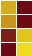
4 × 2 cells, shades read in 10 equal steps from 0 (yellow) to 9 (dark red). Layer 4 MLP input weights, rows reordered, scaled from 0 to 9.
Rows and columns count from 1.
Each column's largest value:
9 9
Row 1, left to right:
2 9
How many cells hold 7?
0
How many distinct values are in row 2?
2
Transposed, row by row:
2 3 8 9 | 9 9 1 0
